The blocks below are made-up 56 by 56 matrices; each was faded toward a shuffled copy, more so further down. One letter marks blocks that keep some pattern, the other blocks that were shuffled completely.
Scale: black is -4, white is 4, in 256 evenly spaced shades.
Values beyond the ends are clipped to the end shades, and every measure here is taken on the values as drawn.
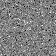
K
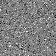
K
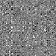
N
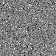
K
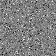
K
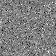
K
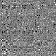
N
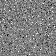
K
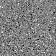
K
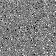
K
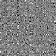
N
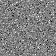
K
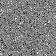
K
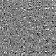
N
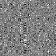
N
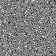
K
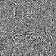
N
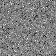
K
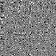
N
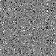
N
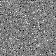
K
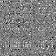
N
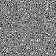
N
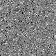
K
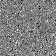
K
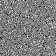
K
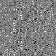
N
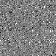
N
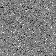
K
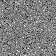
K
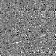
N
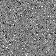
K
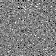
N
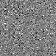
N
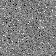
K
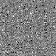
N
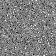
K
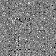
N
